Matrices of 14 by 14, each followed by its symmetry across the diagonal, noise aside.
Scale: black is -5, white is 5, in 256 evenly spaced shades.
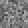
neither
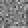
antisymmetric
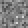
symmetric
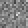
neither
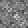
symmetric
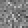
neither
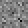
symmetric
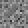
symmetric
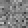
neither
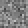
antisymmetric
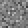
symmetric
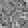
symmetric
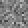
antisymmetric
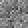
symmetric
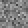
antisymmetric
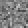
antisymmetric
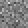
neither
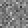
neither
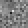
antisymmetric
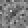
symmetric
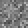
symmetric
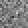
antisymmetric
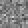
neither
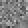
antisymmetric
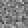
antisymmetric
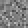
antisymmetric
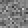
neither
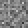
symmetric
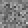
neither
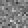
neither
